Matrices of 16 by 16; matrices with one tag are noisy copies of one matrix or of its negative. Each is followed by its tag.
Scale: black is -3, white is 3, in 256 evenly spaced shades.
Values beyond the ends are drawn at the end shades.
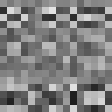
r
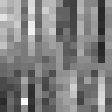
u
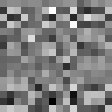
r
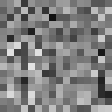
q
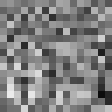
q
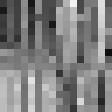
u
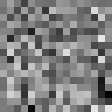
q
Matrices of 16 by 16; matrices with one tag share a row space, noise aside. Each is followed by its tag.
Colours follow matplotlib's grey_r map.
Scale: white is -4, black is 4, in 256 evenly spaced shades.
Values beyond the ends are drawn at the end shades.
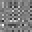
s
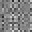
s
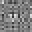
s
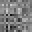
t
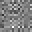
s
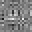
s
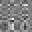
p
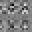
p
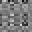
p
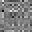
s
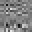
t
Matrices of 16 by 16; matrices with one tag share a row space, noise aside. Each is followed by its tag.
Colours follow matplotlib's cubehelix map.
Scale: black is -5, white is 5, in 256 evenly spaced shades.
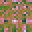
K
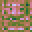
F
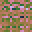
F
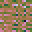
K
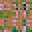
K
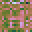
F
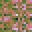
K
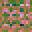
F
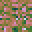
K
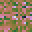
K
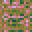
F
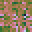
K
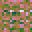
F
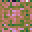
F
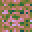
F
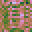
F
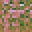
F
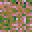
K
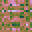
F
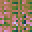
K
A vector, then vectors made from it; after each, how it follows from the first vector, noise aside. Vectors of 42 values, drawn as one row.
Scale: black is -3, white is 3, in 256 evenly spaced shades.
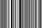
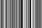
reversed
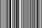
negated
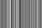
shrunk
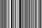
copied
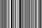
copied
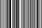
negated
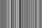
shrunk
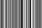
reversed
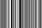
copied
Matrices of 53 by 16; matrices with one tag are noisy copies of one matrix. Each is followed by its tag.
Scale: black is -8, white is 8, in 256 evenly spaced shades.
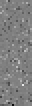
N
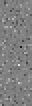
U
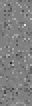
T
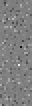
U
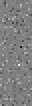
U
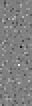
U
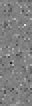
T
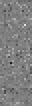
T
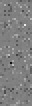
T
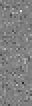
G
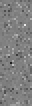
T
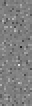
U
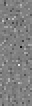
U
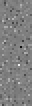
U
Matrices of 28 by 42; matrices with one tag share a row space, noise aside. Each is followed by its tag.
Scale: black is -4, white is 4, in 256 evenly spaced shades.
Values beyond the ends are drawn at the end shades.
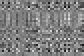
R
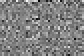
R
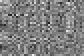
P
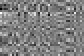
P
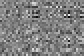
R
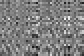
R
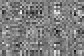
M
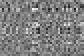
R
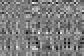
R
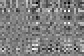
R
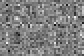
M
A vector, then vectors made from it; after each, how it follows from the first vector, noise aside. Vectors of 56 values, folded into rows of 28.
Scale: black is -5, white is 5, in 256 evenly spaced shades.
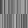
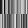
scaled up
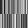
scaled up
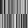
scaled up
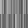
sign-scrambled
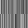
sign-scrambled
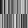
scaled up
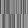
sign-scrambled
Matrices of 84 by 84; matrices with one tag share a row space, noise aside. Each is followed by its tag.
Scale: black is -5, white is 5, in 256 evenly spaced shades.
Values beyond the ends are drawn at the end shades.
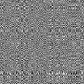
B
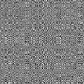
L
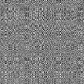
L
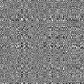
B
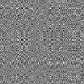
B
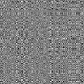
B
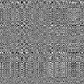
B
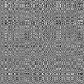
L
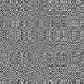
B
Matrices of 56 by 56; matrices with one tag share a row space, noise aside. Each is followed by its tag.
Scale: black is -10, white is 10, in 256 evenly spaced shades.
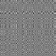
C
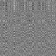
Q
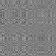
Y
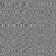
Y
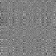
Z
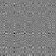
Q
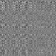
Y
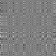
Z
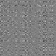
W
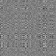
W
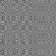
Y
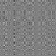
Q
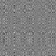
Q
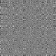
Z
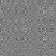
W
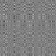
Q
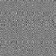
C
